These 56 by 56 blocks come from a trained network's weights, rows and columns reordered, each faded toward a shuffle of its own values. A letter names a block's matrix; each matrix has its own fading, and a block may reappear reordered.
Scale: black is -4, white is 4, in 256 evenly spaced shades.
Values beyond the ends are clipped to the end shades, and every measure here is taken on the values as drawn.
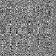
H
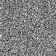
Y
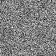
Y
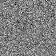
Y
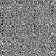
H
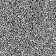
Y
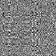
H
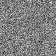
Y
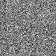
Y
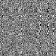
H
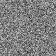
Y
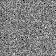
Y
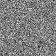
Y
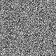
Y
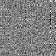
H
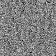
Y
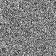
Y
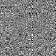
H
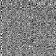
H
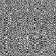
H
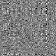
H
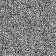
Y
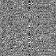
H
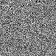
Y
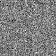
Y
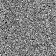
Y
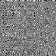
H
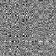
H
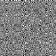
H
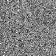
Y
